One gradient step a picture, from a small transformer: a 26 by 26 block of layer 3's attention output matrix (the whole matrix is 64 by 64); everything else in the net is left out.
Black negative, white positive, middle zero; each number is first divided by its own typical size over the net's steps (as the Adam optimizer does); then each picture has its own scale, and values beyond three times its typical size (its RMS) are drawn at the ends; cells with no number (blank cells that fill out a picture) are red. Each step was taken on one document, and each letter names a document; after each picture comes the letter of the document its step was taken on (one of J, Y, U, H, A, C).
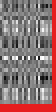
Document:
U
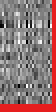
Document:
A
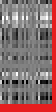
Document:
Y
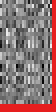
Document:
A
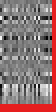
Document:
U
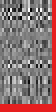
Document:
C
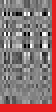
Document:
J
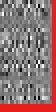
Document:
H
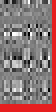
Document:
J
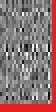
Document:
A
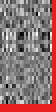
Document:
A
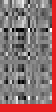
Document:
Y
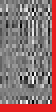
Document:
A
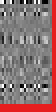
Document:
H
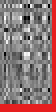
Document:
J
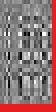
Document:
J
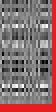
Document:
Y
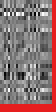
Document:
H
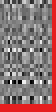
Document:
C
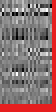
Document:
Y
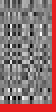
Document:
C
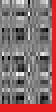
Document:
Y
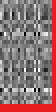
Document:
U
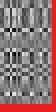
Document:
C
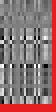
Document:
U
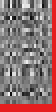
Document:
C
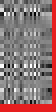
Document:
H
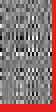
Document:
A
